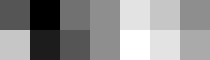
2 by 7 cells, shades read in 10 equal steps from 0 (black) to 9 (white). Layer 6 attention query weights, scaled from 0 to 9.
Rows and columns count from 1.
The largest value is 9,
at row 2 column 5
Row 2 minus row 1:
4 1 -1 0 1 1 1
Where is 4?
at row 1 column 3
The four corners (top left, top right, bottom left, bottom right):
3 5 7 6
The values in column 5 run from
8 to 9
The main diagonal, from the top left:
3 1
